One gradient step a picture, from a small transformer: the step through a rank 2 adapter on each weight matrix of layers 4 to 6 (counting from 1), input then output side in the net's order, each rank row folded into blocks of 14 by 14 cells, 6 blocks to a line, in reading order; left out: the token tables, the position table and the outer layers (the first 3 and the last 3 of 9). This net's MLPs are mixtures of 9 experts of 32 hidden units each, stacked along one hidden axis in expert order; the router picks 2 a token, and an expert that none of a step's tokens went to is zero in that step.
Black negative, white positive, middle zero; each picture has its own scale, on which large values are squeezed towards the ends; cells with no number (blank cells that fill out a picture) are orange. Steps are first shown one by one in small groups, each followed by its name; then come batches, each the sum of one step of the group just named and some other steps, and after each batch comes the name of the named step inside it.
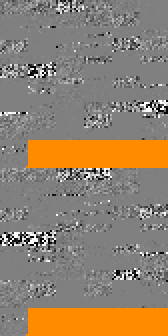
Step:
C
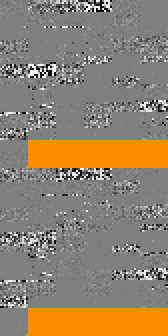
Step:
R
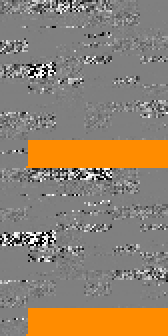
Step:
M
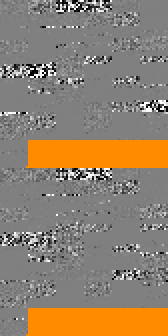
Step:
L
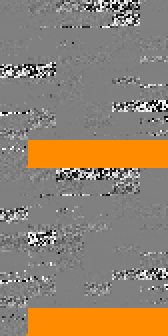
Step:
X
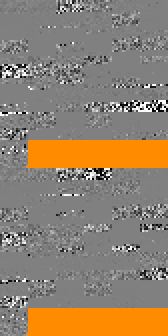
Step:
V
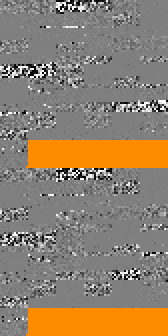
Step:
L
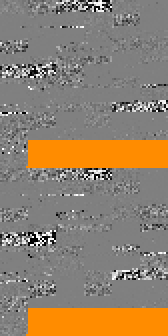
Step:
V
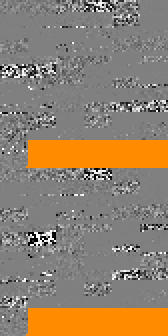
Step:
V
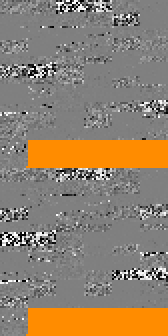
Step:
C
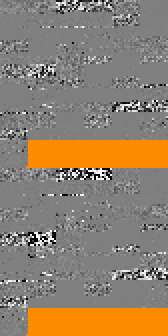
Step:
R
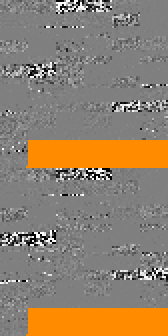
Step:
L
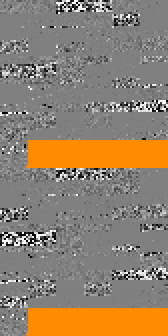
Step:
V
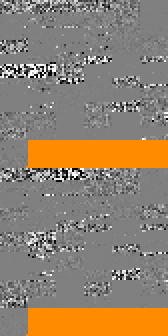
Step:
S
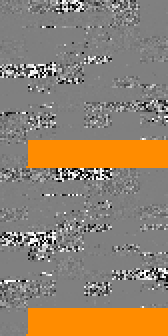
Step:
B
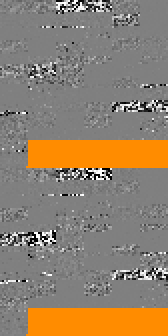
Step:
B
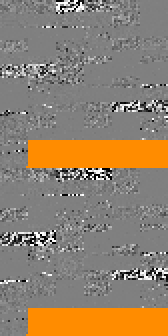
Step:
B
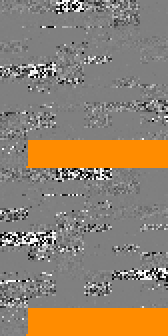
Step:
B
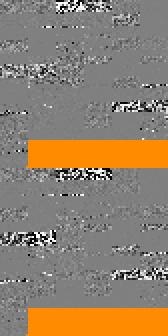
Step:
S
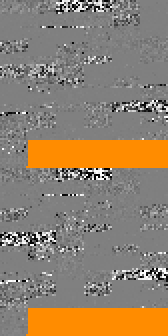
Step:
B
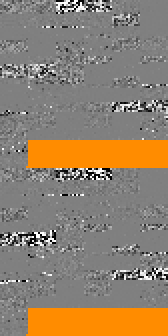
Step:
S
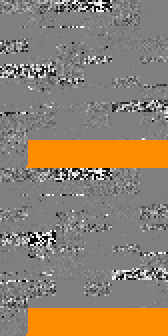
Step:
S
